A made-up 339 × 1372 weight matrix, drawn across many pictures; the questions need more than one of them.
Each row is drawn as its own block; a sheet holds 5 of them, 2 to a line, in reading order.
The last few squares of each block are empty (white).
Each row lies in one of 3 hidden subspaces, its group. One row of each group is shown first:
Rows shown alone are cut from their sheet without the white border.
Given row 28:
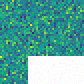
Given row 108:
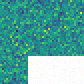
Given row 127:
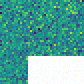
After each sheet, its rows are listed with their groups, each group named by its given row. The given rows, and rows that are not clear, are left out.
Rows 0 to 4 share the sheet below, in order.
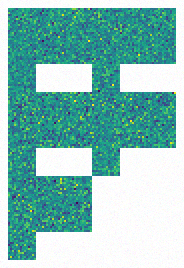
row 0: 127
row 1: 28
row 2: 127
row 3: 127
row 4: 108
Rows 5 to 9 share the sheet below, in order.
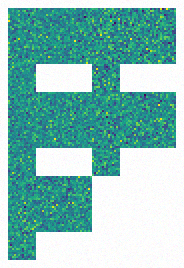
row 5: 127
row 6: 28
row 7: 28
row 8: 108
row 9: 108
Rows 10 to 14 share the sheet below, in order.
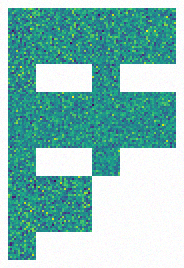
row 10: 28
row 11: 28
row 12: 28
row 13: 127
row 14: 108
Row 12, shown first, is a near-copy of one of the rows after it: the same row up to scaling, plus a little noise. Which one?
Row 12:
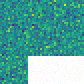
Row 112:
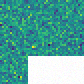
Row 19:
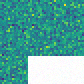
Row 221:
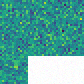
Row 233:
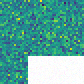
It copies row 19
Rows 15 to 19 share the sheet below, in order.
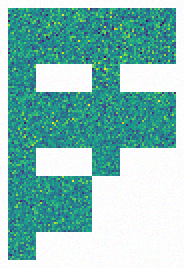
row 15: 127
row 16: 28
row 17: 108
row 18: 127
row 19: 28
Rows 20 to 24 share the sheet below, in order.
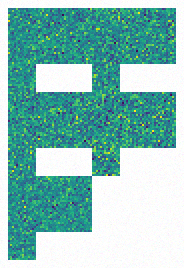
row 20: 127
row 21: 108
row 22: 28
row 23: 28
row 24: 108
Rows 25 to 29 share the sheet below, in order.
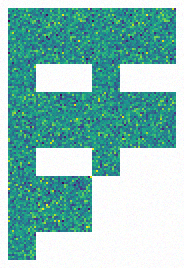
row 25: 127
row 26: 127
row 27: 108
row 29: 127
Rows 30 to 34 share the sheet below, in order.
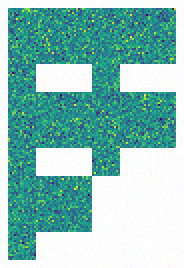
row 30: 28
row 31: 127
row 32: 108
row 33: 108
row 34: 28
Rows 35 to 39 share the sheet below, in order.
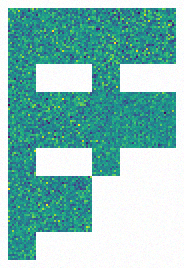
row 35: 28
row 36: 108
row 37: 127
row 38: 28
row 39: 127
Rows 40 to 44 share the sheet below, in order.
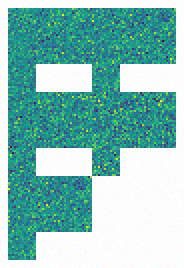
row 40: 127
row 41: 127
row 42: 28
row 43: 28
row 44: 127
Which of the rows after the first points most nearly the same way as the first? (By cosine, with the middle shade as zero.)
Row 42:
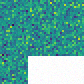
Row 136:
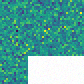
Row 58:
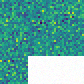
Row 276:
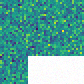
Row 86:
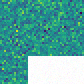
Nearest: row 276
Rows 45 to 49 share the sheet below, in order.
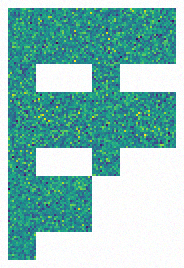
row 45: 28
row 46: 108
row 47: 28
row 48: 28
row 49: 127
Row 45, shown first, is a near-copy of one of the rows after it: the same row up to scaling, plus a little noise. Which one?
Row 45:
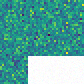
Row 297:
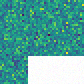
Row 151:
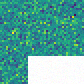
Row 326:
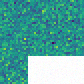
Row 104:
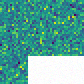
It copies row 297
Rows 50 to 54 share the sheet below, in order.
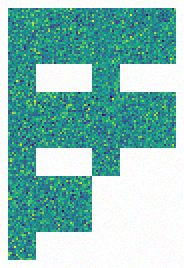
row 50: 28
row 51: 127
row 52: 108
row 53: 28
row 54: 28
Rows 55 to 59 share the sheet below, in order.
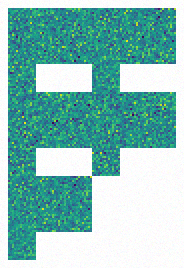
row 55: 28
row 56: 127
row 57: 108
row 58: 28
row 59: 127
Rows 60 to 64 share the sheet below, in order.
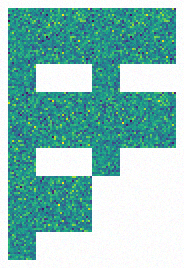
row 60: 127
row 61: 127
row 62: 28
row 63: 127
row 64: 127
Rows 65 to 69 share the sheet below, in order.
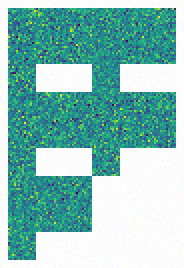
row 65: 28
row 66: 127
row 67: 108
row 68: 28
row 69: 28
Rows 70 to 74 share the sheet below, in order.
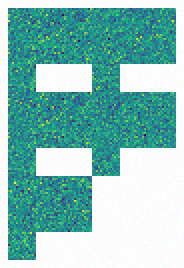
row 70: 127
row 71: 108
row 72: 127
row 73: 28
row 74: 28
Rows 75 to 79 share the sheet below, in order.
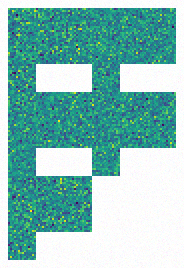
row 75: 28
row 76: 28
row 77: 127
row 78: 127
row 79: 108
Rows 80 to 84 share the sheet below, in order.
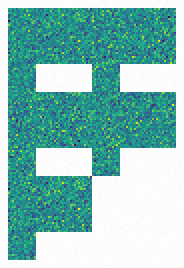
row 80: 127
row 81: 127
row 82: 28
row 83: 108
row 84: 127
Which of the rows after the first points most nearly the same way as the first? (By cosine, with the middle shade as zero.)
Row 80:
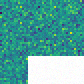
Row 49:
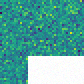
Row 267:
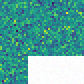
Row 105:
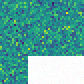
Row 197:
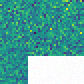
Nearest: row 49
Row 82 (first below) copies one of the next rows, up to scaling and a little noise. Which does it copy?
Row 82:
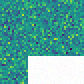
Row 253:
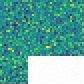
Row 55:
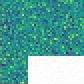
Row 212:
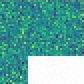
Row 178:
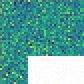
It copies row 55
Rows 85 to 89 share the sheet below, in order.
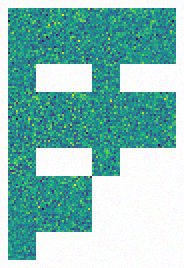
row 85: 127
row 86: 108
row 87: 28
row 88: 28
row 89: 127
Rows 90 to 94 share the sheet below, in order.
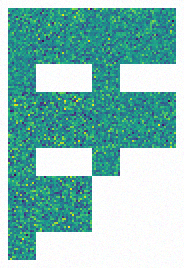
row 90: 127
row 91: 108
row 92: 28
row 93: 127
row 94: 28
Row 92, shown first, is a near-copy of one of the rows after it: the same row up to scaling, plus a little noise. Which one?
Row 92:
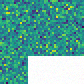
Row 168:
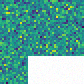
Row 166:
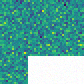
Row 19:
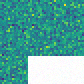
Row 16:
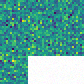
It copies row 168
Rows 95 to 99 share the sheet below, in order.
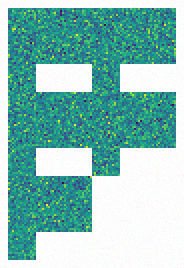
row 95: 108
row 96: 28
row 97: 127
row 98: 108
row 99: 127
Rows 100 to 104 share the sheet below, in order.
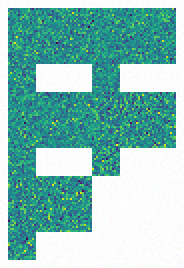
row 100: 28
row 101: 127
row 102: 108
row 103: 28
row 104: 28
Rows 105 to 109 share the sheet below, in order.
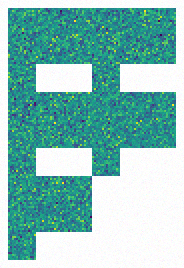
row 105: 108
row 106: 108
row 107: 28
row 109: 127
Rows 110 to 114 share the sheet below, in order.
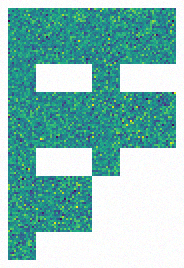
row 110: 127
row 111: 108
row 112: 28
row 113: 127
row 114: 28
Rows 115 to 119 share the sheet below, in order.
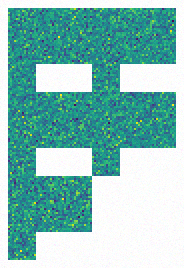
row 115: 127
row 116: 108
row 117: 108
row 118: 108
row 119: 28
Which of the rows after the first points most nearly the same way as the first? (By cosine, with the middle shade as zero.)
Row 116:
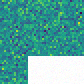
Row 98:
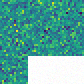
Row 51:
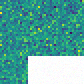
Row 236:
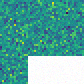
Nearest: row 98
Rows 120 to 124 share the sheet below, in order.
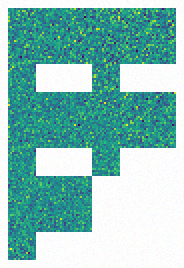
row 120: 127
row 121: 108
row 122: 127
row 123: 127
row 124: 28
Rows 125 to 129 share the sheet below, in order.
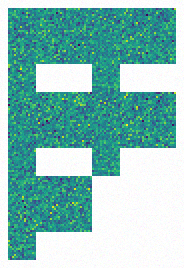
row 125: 28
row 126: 127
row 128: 127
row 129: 108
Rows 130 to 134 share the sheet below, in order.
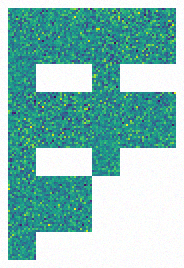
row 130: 127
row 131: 108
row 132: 108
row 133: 127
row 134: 127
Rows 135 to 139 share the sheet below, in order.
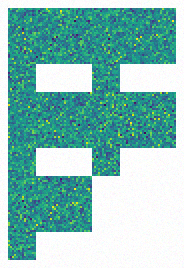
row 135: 108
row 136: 108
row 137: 127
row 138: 28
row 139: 108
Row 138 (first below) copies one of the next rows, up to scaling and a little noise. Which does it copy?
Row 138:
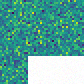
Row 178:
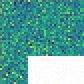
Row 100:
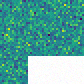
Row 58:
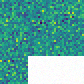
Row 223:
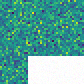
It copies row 223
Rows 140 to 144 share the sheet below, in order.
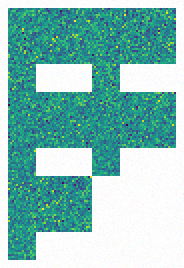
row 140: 108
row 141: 28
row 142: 127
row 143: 127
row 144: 127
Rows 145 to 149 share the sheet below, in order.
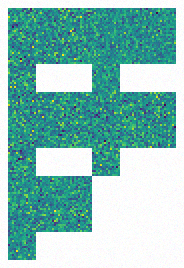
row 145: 28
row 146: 28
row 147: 28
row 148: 28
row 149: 28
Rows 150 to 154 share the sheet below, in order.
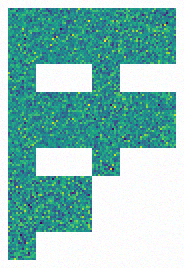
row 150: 108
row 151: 28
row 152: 108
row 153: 28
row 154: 28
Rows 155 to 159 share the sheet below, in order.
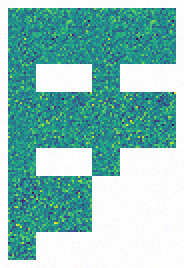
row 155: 108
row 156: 108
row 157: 127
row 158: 127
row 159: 28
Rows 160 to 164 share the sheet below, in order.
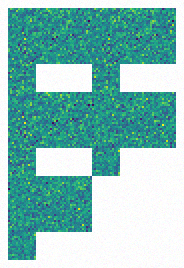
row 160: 108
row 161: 108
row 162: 108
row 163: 127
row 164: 127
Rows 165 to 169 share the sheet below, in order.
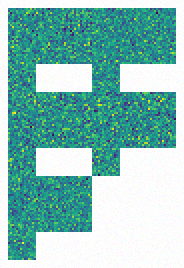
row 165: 28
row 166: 28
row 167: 108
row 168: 28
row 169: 28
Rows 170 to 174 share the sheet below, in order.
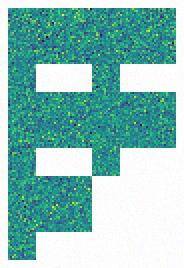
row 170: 127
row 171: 28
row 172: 127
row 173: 28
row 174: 108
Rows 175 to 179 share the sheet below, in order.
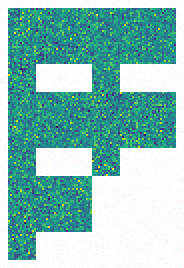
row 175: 28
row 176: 28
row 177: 28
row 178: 28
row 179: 28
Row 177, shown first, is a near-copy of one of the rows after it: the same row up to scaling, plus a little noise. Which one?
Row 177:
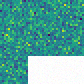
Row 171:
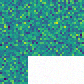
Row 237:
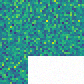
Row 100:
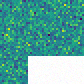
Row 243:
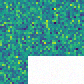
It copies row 100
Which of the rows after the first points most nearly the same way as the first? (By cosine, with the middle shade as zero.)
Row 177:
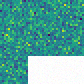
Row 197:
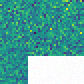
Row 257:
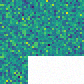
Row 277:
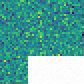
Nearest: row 257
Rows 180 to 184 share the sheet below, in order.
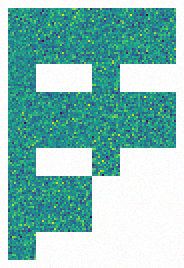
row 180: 127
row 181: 127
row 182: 108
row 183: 28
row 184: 127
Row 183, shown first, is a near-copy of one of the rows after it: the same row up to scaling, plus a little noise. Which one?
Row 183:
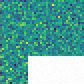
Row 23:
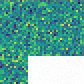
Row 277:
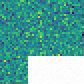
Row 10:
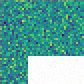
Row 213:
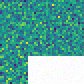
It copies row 213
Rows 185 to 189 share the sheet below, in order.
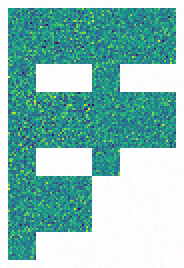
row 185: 28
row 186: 127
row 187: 108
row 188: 127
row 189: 127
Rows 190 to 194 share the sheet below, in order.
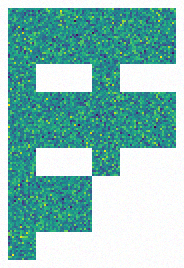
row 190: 108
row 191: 28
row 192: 127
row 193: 28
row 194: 28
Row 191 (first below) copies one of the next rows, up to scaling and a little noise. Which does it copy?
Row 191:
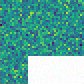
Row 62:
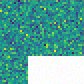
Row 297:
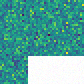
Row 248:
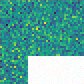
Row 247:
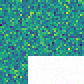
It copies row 247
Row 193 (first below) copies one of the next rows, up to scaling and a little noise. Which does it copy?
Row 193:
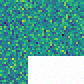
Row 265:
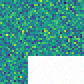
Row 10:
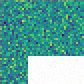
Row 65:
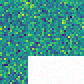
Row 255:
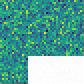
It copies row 10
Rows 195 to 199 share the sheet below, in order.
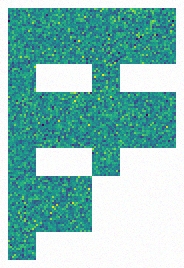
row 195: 127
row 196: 108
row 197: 127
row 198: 28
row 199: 108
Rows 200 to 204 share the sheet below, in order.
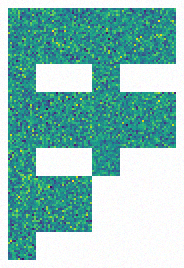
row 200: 28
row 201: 108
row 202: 28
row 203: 127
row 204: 28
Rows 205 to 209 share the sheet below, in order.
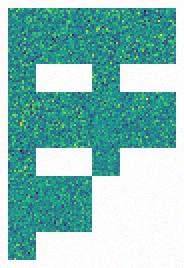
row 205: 108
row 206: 108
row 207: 28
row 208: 127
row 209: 28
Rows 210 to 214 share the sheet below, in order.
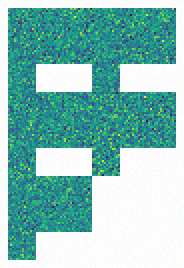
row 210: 127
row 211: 127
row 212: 28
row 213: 28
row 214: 108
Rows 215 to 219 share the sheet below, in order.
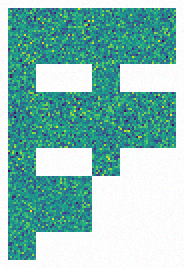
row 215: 108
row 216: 127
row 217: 28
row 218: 28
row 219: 108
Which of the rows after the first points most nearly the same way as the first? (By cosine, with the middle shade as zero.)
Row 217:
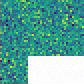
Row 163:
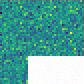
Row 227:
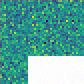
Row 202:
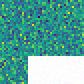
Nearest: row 227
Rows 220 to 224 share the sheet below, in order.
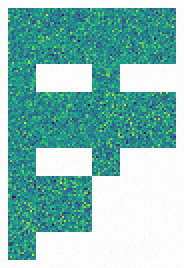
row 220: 127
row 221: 28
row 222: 108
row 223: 28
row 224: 108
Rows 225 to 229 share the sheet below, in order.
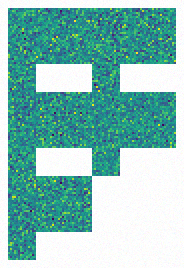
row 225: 108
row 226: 28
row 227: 28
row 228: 127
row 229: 108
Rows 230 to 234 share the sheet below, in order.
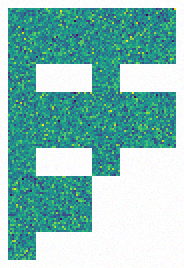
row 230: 108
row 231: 127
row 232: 127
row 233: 28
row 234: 28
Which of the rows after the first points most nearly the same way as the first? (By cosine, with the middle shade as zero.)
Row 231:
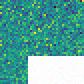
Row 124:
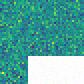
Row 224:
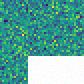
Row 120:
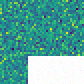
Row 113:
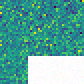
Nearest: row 113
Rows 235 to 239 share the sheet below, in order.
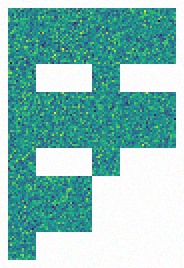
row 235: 28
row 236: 108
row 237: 28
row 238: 28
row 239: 108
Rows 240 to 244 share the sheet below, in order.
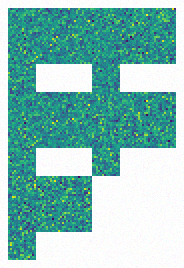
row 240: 108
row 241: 127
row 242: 108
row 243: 28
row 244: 108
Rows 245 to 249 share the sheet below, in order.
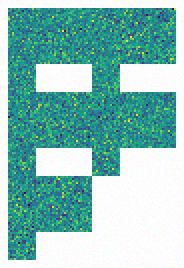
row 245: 28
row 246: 127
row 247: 28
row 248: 28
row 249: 28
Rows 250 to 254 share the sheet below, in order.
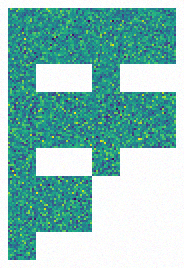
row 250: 108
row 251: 28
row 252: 28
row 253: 28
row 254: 28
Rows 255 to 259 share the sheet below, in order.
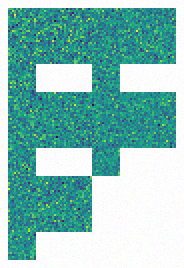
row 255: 28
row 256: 28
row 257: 28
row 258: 127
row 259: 127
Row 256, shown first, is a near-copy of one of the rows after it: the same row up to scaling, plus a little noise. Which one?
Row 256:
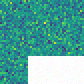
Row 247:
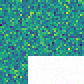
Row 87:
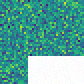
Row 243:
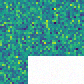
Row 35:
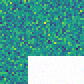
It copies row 35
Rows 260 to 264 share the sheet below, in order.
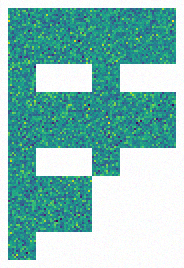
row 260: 127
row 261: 108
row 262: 108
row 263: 108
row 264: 28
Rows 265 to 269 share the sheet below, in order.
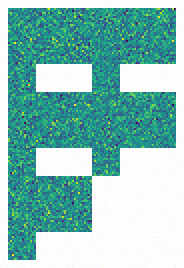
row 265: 28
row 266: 127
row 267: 108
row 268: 108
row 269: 28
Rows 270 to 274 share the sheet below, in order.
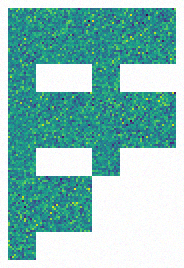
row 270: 108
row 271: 127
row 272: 127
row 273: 127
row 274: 108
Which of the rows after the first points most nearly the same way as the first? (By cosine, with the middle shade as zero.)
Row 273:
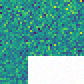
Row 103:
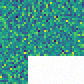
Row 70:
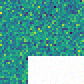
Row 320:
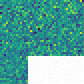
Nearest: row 320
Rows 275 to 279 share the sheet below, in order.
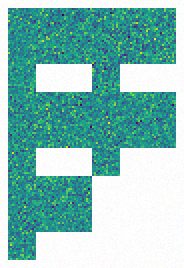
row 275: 127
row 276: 28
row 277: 28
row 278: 108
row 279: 108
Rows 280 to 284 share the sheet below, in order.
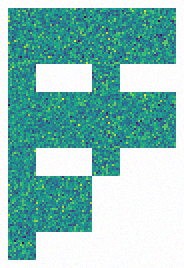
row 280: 127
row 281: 108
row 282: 127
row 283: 108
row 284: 28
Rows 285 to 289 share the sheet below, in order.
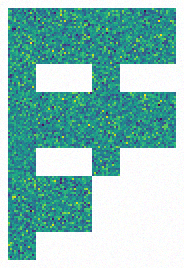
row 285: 108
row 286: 108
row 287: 127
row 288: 108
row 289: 108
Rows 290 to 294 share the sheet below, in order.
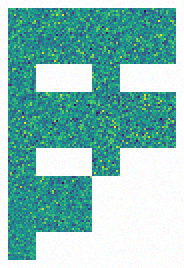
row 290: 127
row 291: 108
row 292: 108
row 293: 108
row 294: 127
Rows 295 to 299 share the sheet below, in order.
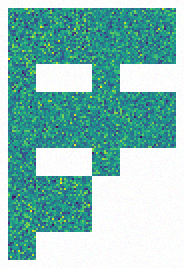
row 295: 28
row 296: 28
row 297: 28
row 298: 28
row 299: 108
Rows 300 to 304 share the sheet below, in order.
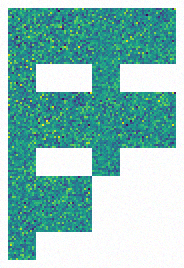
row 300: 28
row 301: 127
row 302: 127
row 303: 127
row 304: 108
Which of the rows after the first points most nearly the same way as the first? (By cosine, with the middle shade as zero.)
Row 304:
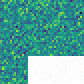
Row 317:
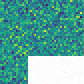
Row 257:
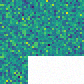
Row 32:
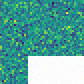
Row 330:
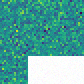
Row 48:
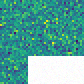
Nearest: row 330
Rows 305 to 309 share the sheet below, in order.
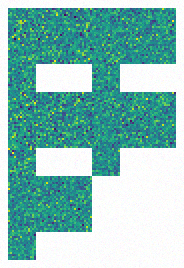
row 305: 127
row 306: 108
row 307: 28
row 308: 127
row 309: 127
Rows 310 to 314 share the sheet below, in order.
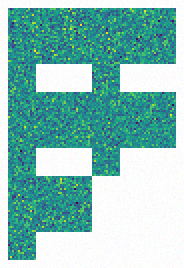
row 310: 28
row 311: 108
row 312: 28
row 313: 108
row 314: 108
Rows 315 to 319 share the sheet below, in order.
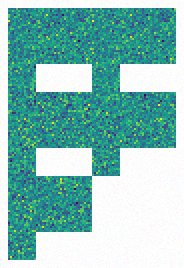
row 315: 127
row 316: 127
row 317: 108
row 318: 108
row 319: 108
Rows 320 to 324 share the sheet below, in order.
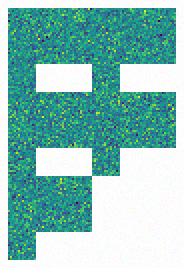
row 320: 127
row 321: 108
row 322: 28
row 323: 108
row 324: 108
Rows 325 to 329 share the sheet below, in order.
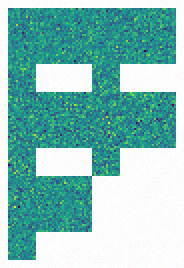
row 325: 28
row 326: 28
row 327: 28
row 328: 108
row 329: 127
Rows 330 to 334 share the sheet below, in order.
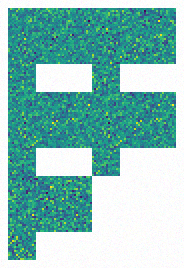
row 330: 108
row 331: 108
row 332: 108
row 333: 108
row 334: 28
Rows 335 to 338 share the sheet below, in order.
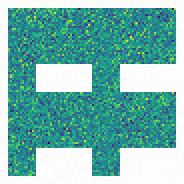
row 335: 108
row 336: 127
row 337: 28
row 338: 127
